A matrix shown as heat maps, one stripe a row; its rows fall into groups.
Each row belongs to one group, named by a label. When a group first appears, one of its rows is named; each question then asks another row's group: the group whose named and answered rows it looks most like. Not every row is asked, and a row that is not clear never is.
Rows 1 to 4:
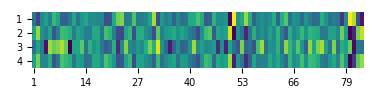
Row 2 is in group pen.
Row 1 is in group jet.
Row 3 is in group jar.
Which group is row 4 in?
pen
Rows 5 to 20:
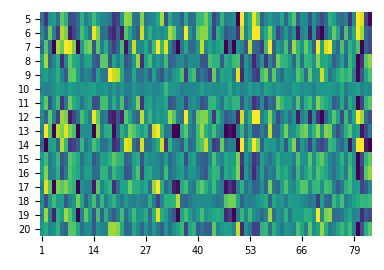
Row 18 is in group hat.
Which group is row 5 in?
jet
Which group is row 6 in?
jet
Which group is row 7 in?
jar
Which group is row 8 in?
pen
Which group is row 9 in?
pen
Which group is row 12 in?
jet
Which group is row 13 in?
jar
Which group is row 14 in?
jet
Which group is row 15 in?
pen
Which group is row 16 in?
pen
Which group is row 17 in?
jar
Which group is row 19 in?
jar
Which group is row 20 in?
pen
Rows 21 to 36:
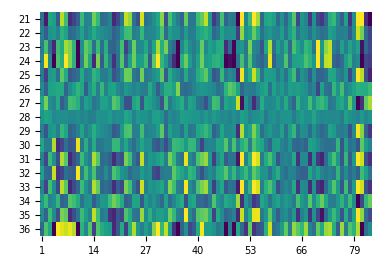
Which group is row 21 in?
jet
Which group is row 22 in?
jet
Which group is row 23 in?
jar
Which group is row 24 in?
jar
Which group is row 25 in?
jet
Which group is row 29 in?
jet
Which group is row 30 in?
hat
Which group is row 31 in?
jet
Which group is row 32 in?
hat
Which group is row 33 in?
jet
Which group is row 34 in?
pen
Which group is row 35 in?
jet
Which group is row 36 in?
jar
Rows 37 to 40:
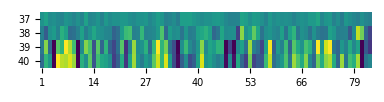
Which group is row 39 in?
jar
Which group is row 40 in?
jar
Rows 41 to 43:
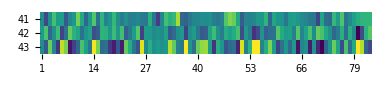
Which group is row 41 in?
hat
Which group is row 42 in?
pen
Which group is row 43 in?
jet
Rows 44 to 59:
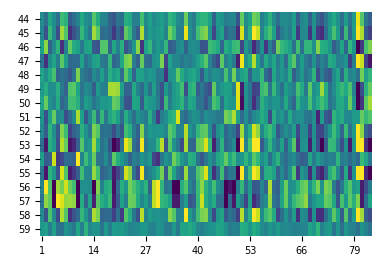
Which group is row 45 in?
jet
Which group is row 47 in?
jet
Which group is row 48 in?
hat
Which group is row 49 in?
pen
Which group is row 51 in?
hat
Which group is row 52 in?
jet
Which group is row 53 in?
jet
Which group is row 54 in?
hat
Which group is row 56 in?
jar
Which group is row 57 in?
jar
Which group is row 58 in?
jet
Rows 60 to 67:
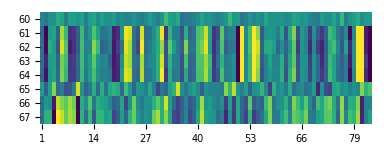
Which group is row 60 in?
hat
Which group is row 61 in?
jet
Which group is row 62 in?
jet
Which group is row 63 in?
jet
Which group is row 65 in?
hat
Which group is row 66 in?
jar
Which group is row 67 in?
jar
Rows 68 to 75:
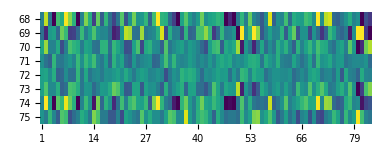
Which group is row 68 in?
jar
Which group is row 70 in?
pen
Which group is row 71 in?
hat
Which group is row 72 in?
hat
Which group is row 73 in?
pen
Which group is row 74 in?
jar
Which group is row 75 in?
jet
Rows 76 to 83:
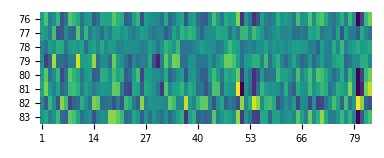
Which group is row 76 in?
pen
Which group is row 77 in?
hat
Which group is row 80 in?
pen
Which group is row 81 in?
pen
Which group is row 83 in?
pen
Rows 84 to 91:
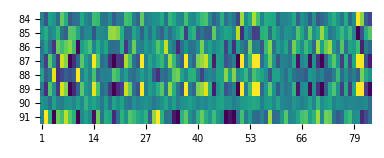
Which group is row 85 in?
pen
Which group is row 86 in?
jar
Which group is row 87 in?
jet
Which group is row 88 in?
hat
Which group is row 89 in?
jet
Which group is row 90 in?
hat
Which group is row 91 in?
jar
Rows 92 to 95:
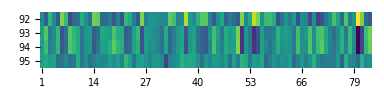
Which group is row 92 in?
jet
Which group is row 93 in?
pen
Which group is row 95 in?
hat
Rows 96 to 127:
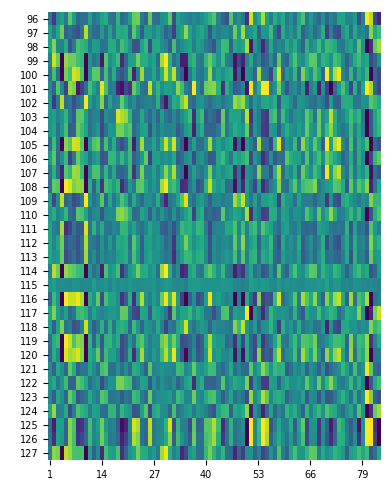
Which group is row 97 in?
hat
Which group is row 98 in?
pen
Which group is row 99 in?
jar
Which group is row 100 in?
jar
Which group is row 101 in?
jet
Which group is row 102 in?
hat
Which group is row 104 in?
pen
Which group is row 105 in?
jar
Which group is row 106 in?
pen
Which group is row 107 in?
jar
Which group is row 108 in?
jar
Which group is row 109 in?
hat
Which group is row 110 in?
pen
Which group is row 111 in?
hat
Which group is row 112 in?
hat
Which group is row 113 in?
hat
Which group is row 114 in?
jar
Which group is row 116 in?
jar
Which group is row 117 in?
pen
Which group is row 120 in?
jar
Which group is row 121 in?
jet
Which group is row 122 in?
pen
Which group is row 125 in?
jet
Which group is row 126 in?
jet
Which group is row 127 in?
jar
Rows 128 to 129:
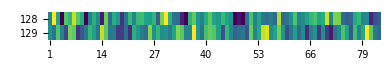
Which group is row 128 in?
jar
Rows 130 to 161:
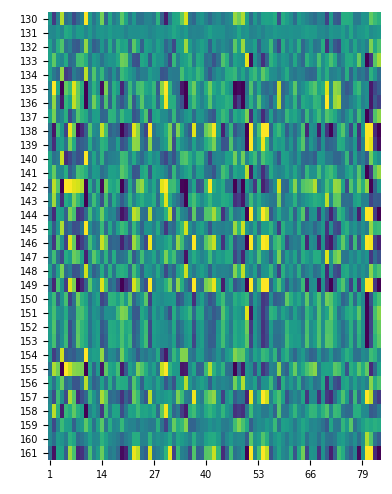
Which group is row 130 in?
hat
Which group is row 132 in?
hat
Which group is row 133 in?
pen
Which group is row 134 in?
hat
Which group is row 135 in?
jar
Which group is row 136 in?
jar
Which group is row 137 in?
pen
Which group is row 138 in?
jet
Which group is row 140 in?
hat
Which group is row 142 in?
jar
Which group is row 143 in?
jar
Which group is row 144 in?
jet
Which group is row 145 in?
hat
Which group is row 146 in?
jet
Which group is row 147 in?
jar
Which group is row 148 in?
hat
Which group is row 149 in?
jet
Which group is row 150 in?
pen
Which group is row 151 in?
pen
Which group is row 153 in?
pen
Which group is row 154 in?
hat
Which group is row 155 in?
jar
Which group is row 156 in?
hat
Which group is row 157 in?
jet
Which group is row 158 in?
jar
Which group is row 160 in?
jet
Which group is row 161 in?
jet
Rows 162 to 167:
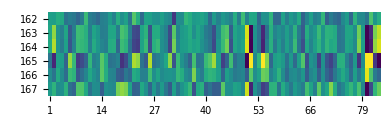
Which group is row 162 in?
hat
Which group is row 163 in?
pen
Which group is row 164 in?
pen
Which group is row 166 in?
jet
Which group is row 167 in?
pen
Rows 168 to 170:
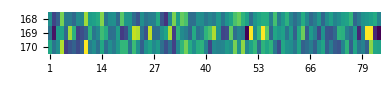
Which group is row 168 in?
hat
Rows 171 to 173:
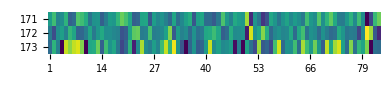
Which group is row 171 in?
pen
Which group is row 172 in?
jet
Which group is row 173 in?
jar
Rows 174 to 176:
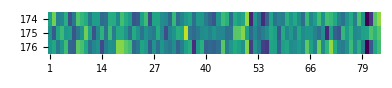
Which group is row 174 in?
pen
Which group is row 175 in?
hat
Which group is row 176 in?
pen
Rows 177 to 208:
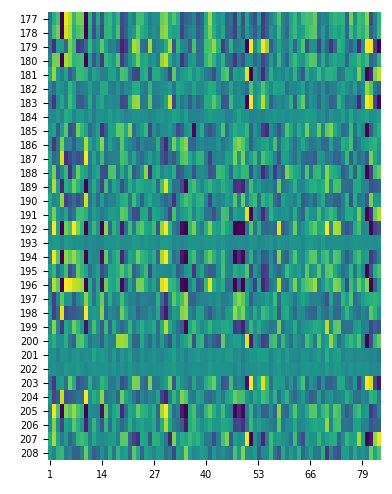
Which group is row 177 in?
jar
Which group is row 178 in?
jar
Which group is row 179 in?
jet
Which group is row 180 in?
jar
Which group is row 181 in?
pen
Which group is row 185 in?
pen
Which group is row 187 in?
hat
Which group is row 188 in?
pen
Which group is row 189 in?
jar
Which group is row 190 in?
hat
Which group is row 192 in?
jar
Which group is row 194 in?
jar
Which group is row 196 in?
jar
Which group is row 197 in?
hat
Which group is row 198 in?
hat
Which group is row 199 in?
jar
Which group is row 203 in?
jet
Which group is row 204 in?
hat
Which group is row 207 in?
pen
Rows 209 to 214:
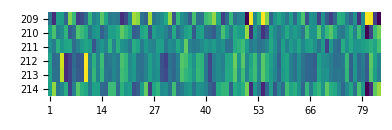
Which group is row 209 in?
jet
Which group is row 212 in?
hat
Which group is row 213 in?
hat
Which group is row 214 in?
pen
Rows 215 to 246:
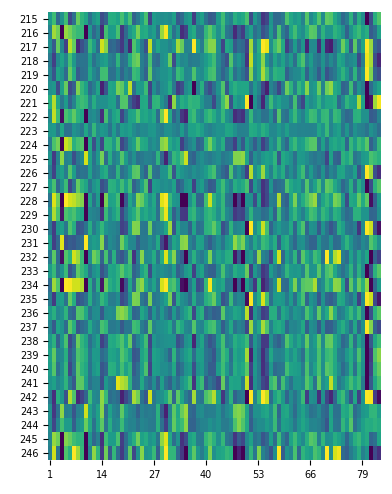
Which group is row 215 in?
pen
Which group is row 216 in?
jar
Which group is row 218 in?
jet
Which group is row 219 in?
jet
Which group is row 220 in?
pen
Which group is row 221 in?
pen
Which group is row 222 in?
jar
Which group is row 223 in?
hat
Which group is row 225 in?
hat
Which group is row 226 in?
jet
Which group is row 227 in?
pen
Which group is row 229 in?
jar
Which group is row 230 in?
jet
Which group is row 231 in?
hat
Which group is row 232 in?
jar
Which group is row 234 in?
jar
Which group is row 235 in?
jet
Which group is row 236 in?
pen
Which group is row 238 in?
pen
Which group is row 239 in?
pen
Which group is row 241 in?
pen
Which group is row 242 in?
jet
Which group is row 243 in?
hat
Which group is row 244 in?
hat
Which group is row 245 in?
jar
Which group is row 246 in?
jar
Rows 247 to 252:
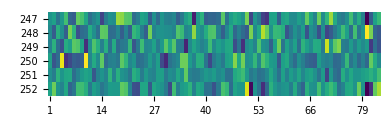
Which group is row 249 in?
jar
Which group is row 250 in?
hat
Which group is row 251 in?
hat
